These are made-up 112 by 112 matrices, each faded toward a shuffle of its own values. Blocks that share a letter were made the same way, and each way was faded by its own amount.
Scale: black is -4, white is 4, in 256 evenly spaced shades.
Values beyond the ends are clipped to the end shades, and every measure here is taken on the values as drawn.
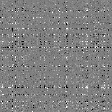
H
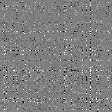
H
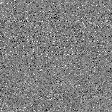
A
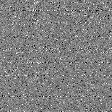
A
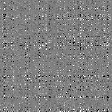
H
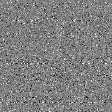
A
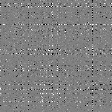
H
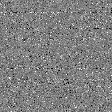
A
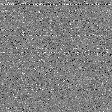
A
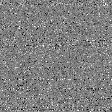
A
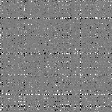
H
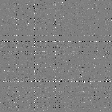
H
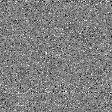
A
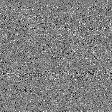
A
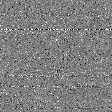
A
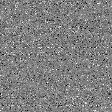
A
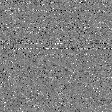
A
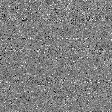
A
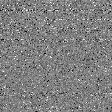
A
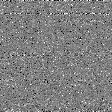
A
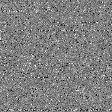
A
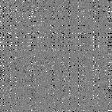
H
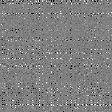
H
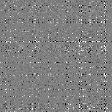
H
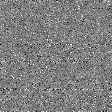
A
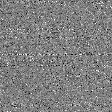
A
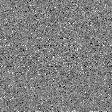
A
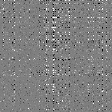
H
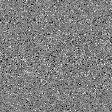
A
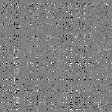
H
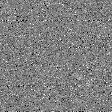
A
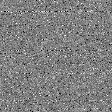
A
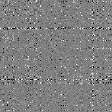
H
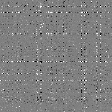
H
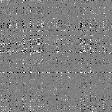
H
